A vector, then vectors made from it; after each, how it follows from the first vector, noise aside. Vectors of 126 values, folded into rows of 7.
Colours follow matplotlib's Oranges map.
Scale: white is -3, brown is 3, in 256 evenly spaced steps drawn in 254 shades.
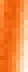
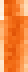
wrapped around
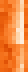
wrapped around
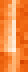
wrapped around
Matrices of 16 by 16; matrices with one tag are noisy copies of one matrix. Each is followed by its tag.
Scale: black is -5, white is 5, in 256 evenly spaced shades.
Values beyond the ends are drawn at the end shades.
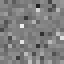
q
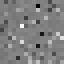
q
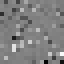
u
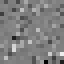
u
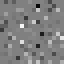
q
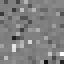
u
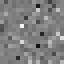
q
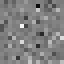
q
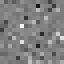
q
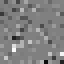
u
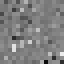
u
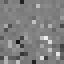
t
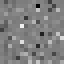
q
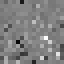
t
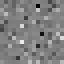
q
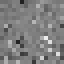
t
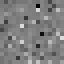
q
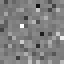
q
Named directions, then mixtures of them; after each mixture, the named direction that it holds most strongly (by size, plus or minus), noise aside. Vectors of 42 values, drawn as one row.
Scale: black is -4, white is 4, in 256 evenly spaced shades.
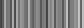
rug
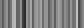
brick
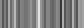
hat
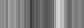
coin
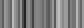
brick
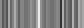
hat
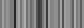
hat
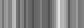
coin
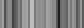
coin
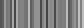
rug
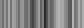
coin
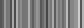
rug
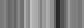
coin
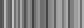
rug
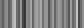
brick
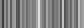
hat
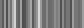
hat
